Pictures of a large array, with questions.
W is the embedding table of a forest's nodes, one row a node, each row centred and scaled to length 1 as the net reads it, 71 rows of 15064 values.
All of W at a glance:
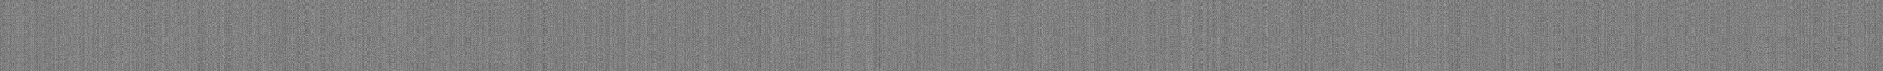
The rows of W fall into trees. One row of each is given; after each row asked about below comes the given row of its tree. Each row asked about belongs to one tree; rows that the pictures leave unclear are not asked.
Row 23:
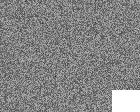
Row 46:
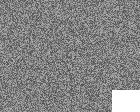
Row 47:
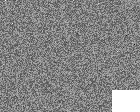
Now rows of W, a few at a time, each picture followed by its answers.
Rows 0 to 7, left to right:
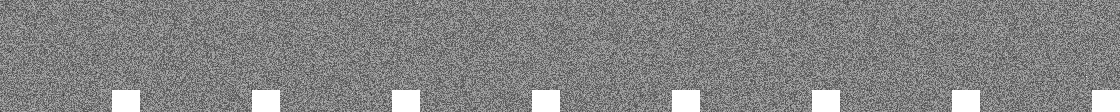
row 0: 46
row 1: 46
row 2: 47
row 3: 23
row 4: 23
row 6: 46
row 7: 46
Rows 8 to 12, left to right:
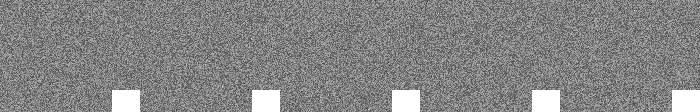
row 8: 46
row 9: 47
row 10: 23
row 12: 23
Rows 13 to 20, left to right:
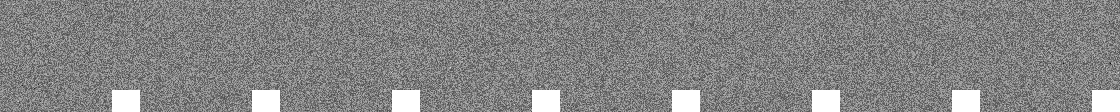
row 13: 47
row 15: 46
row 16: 47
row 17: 23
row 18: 23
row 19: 46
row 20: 23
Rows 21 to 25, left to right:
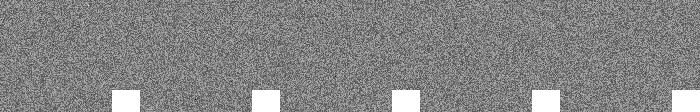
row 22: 46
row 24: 46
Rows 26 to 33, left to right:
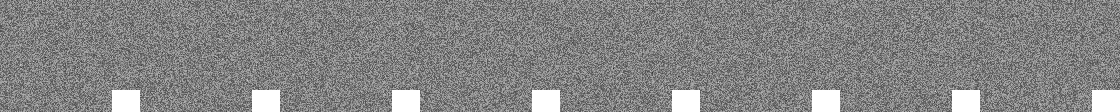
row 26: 23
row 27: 47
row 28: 23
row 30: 23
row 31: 23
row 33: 23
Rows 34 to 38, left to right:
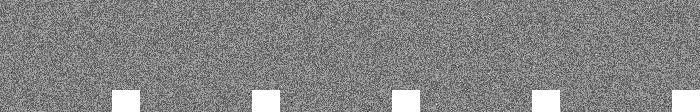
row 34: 46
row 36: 46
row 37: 47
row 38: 47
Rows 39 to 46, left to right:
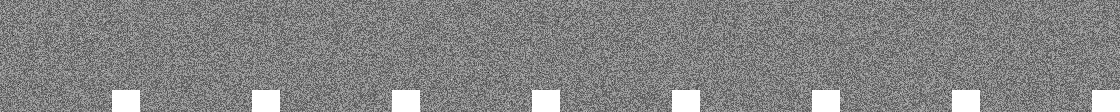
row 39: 47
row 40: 47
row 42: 47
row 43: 23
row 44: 46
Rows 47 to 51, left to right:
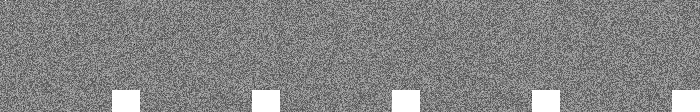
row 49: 23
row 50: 23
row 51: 46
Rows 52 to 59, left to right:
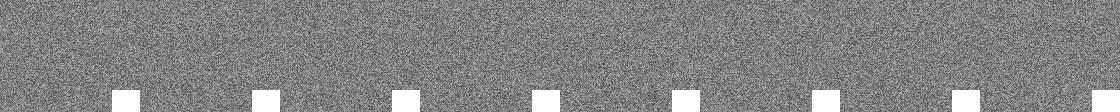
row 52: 46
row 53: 47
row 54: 46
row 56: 23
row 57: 46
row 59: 23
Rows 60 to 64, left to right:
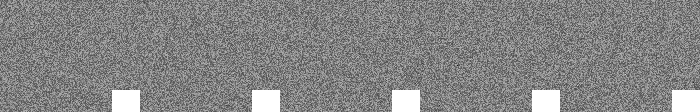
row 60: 23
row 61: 46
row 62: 46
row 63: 23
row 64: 23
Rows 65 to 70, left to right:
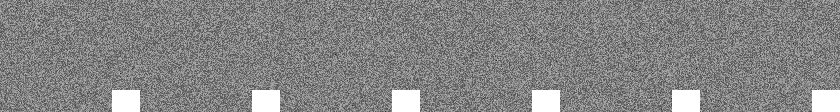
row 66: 23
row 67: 23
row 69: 47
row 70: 23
